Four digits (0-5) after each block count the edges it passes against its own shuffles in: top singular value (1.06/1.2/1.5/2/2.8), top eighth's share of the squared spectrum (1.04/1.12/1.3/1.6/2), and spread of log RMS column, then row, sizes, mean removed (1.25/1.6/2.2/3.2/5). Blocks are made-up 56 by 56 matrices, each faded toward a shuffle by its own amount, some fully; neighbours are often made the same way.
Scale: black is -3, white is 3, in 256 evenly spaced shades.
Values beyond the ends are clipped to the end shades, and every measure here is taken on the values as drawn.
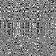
4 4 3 2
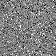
0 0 0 0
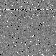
3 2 0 1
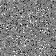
2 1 0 0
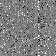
3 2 1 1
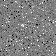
0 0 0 0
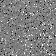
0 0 1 0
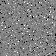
0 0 0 0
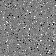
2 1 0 0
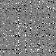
2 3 3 2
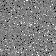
0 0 0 0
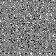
2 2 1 1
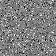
1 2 0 1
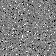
0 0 0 0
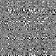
4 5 2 3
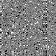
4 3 2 0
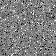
0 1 0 0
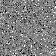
3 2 0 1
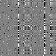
5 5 3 2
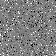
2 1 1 0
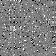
3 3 1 0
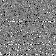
2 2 0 2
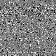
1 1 0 2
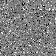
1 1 0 1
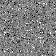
0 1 0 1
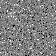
1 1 0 0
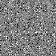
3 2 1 1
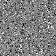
2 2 1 0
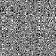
3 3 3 1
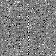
3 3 1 0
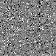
3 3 2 1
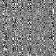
4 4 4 2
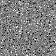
1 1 1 0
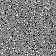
1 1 0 0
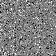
1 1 0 0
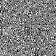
3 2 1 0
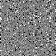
3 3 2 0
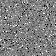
2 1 0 1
